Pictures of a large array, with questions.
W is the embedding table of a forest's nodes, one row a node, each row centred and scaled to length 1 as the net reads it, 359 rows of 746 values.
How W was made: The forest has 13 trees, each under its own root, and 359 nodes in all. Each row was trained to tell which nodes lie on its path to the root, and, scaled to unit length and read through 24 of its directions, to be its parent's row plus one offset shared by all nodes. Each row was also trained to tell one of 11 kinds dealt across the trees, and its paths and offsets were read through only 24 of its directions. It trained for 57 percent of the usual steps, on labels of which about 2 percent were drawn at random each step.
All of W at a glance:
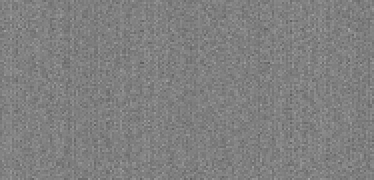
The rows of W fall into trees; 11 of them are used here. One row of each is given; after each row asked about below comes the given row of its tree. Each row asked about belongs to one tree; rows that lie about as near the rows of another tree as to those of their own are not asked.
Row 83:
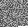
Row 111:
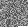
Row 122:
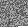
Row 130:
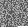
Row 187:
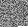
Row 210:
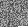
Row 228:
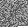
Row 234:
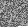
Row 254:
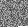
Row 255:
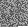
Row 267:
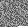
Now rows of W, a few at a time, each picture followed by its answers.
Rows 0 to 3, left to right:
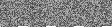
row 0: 267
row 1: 255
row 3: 122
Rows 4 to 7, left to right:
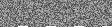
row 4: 187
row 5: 267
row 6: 187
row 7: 254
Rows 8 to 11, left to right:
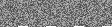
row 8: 210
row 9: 122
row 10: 228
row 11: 234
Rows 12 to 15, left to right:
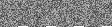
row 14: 130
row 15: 210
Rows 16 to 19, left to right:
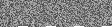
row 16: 83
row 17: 111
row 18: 187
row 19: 228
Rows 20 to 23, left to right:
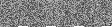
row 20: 255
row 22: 254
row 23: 267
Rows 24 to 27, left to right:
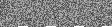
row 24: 122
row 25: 130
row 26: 83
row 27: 111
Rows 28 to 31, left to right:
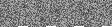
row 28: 228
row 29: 111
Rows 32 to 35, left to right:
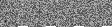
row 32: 187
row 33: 83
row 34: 187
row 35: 228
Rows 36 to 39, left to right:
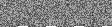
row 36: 234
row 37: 228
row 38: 83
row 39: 210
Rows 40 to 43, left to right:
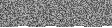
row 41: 267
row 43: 122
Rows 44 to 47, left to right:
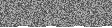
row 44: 267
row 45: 187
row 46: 210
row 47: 122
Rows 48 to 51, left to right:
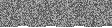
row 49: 210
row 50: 122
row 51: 83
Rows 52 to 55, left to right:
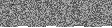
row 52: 130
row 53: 187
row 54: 122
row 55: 228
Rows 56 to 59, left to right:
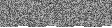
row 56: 111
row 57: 234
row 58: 267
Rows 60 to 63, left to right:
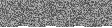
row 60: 267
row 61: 187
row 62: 122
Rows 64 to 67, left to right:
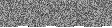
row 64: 130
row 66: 122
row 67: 122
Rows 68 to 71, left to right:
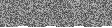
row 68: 187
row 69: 267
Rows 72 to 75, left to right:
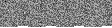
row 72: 187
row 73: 210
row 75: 187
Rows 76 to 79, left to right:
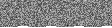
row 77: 210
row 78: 267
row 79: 228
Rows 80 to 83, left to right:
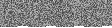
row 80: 267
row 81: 254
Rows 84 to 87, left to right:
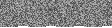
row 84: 111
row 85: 254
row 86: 210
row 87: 254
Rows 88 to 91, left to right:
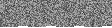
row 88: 228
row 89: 111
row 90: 210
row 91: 111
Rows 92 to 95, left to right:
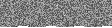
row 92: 267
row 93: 254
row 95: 210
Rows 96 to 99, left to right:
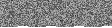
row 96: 210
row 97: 267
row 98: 187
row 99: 187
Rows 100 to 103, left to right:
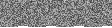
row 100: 210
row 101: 228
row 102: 130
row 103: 210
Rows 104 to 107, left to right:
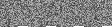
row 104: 267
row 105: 210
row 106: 267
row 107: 228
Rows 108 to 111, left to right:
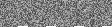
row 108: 130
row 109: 122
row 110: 122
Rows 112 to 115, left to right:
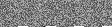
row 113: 267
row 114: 210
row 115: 187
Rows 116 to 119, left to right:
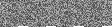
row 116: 111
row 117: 83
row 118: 187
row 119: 228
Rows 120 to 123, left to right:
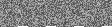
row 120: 187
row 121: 228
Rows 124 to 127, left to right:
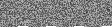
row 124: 267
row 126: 122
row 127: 130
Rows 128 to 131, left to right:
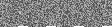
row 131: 228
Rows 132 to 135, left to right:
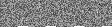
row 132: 228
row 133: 130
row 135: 267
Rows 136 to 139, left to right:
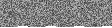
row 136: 187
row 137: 130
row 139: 83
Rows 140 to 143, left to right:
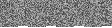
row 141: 122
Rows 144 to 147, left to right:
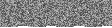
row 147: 210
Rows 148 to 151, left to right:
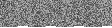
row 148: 130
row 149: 267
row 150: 122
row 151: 255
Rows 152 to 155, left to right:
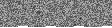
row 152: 130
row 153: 267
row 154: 267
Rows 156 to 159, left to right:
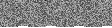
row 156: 210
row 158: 111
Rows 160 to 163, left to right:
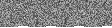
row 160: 254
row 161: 122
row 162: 228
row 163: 187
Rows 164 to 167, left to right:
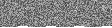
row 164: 130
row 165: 228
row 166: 267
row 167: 130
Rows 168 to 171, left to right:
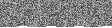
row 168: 83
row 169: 122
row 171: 122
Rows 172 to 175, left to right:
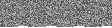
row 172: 83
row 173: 187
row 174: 254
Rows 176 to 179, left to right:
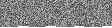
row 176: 228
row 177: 234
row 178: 122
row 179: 83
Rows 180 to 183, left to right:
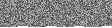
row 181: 267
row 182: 210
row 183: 187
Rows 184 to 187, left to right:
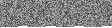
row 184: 228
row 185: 228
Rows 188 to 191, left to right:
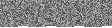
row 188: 111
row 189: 122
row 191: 254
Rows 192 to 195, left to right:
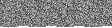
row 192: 130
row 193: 234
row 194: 255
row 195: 267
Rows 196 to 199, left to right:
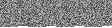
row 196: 187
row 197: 122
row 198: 210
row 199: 122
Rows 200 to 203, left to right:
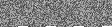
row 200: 122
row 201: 267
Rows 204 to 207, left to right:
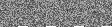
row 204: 267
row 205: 187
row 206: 130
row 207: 187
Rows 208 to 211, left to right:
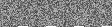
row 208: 267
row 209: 130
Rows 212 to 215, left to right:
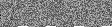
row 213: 267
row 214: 122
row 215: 130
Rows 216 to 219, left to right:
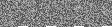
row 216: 130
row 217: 111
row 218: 111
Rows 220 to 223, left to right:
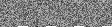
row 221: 267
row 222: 210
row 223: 234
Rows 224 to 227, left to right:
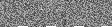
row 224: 267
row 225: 111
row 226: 111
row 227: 187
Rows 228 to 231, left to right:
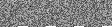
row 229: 187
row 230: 122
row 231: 228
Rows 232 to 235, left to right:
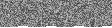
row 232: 187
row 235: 111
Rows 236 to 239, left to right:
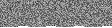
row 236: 122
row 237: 111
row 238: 130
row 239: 254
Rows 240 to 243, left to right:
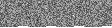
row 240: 267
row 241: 83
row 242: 228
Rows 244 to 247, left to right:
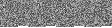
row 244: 210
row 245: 111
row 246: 111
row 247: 187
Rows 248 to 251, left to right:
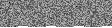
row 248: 267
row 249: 187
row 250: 228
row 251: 122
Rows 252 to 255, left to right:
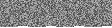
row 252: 234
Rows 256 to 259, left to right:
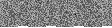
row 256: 254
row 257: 187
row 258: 267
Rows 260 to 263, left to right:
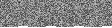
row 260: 254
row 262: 111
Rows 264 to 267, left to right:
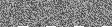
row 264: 111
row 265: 83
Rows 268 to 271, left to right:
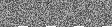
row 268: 210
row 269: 187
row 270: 122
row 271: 122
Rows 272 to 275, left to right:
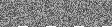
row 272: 228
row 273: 122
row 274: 111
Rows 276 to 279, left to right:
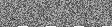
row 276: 228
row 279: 83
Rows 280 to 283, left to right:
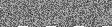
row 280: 228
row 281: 228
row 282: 210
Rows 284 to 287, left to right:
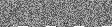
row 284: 228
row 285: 111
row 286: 122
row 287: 187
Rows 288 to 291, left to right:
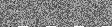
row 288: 228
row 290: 255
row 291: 228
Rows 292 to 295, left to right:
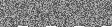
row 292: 210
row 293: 111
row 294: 83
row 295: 267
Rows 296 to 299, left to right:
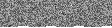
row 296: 130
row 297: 83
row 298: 187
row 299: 228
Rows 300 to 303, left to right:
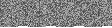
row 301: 83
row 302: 130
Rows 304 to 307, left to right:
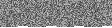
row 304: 111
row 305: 122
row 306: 210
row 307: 228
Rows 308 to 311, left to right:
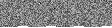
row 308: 228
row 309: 187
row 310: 83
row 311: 187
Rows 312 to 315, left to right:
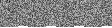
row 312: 210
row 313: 130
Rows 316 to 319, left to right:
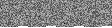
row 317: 83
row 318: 122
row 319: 228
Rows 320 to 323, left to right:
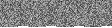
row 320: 122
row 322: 187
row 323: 267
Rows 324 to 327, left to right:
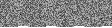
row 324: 254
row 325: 255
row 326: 130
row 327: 111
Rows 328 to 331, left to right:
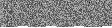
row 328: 130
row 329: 130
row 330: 130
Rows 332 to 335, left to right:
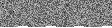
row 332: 234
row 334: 228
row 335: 255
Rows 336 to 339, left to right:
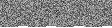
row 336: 255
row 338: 267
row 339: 255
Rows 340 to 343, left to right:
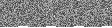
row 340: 122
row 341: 111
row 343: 187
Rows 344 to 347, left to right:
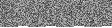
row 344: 255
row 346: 228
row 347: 111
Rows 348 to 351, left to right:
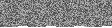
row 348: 228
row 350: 130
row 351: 210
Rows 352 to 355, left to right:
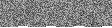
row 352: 111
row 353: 122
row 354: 83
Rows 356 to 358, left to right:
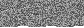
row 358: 267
